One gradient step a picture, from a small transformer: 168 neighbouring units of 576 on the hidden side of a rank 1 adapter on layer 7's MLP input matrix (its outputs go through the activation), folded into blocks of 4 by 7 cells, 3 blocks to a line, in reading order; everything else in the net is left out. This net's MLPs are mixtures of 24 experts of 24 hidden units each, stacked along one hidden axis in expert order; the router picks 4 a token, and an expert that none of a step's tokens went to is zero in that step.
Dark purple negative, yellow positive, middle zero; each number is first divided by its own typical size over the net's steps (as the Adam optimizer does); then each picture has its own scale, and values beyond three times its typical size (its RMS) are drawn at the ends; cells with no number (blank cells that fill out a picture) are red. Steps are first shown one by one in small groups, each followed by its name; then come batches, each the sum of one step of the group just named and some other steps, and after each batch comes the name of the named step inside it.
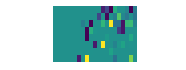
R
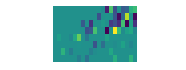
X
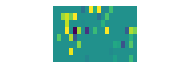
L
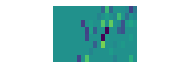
R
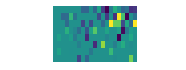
R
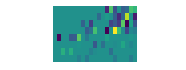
X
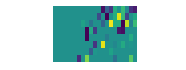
R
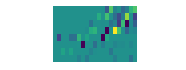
X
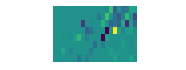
X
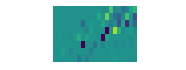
X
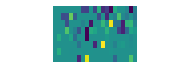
R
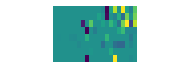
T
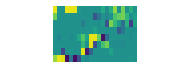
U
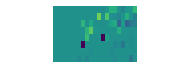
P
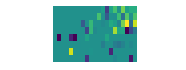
T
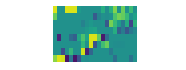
U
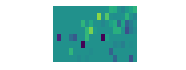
P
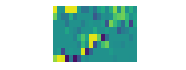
U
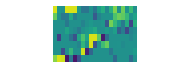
U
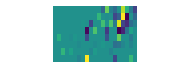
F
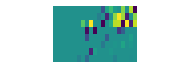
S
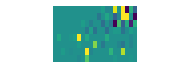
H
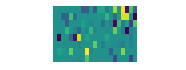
H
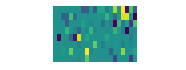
H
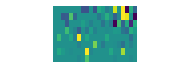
H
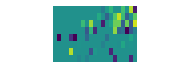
S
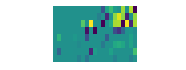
S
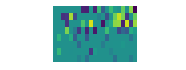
S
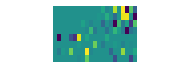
H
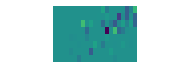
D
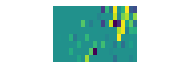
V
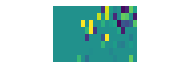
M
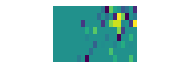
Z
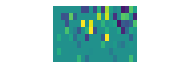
M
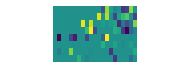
M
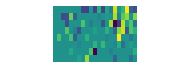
V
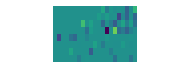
D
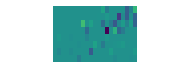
D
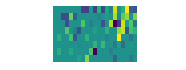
V
